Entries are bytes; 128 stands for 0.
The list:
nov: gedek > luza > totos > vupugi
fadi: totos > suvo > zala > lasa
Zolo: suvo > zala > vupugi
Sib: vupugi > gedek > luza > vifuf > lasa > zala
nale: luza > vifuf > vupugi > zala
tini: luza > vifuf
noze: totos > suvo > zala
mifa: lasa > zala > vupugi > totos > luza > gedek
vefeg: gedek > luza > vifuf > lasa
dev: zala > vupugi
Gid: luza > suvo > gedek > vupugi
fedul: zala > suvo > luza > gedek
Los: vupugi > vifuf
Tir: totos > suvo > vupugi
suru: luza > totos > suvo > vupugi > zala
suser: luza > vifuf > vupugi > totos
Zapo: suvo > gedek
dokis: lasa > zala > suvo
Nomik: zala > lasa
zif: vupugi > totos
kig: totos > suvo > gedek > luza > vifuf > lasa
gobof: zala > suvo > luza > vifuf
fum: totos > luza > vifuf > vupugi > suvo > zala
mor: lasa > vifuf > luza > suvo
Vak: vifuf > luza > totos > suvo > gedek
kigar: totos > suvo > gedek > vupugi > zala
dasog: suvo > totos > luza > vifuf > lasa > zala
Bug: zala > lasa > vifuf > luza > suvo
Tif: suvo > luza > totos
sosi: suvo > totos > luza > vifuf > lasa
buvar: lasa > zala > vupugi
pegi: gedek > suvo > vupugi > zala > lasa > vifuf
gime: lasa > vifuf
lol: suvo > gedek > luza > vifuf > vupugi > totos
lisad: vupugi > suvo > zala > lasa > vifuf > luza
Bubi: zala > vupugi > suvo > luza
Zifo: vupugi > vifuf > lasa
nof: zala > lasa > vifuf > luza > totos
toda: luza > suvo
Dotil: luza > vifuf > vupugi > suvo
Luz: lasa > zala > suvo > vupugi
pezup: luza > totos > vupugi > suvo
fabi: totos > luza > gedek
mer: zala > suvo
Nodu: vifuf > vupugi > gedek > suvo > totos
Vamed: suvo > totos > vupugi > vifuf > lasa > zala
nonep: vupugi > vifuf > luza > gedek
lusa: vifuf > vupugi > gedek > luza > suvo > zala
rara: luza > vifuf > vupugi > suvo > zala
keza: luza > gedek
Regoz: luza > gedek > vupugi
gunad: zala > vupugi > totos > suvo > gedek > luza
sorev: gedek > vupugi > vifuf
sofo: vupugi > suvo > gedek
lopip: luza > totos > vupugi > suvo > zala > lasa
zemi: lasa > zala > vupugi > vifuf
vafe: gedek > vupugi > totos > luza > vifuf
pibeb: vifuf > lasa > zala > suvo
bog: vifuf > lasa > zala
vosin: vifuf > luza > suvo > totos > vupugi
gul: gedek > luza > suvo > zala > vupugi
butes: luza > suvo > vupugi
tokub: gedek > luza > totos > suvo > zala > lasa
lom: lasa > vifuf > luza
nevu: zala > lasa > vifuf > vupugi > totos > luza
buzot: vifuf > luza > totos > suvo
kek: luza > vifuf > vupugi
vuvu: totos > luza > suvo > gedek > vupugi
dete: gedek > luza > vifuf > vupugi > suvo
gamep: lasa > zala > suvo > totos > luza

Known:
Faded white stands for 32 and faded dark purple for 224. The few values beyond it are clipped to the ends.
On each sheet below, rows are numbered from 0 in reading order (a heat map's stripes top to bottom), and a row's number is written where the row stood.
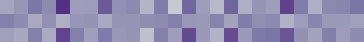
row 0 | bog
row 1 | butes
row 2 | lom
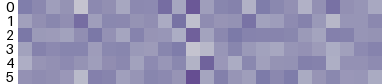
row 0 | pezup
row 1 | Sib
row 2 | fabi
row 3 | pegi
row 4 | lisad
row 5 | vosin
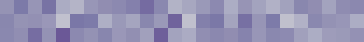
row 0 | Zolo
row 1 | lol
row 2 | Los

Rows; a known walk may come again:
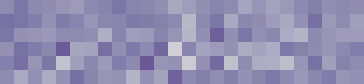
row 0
mifa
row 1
zif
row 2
Regoz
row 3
buvar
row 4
kigar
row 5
kig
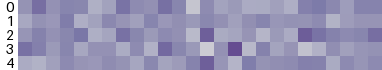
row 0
Luz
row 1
rara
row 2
dokis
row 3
sofo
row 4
gobof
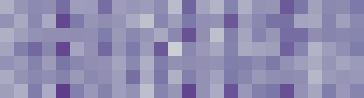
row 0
pibeb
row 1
vefeg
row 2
dasog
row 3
zemi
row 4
kek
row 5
nale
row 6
lom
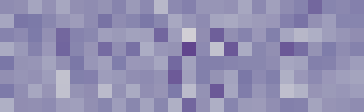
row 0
tokub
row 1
Vamed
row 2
sorev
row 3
nof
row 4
fabi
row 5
vosin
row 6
Gid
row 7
lisad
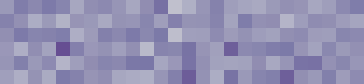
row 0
pegi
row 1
butes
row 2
dev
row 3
tini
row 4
lopip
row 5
mor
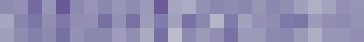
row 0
Los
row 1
nevu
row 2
Sib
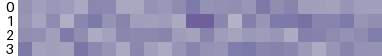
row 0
Dotil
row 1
sosi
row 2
mer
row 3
keza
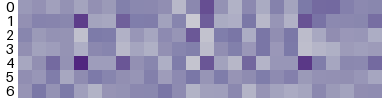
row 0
gamep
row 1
Nomik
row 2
lol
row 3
dete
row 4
bog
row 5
suser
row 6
Zolo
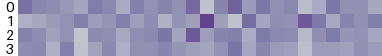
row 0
nov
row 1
Bug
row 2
pezup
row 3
gul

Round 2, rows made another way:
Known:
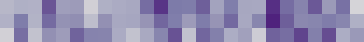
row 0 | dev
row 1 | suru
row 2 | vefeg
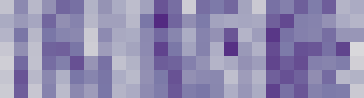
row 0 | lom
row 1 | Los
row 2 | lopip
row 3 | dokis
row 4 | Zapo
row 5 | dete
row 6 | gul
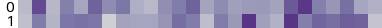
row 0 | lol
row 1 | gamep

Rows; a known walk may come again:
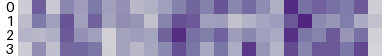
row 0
fedul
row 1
Nodu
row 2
dev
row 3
dokis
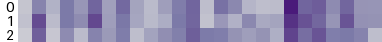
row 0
fabi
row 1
kig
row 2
gul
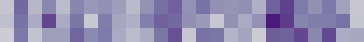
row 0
lusa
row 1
kigar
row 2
vefeg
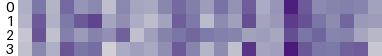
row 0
suru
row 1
sosi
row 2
Gid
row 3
fadi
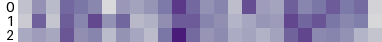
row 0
Luz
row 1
Zapo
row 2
Los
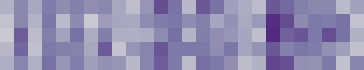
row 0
kek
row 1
gunad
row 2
tokub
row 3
butes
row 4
suser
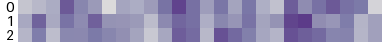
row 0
buvar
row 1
vosin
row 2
tini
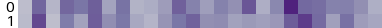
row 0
Tif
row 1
lol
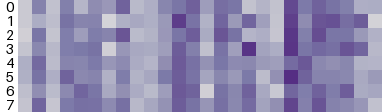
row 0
Regoz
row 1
Nomik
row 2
keza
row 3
gamep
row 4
Dotil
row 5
pezup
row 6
lom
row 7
toda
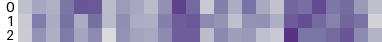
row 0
gime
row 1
pegi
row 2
mifa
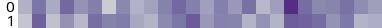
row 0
lopip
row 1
dete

